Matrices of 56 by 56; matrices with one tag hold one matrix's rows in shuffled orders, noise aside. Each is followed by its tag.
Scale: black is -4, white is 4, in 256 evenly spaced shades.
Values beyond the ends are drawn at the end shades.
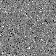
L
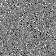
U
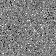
L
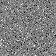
U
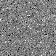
L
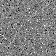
L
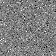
U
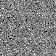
L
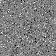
U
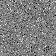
U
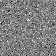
L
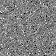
U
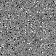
L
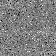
L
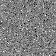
U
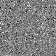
L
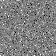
U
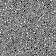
U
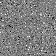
L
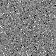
U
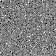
L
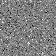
L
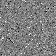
L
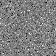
L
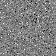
U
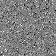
U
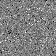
L
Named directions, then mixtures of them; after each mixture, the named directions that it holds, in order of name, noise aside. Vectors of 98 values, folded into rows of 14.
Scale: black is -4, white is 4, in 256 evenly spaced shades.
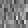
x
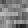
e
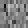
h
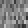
e, h, x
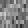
e, h, x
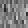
h, x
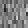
h, x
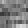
e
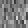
x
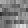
e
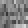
e, h, x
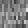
e, x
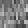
e, x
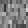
e, h, x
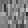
e, h, x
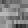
e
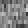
e, h, x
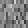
h, x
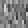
h, x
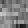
e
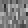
e, h, x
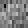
e, h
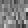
e, x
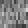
e, x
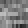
e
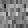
e, h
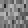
e, h, x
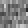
e, h, x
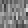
e, h, x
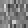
h
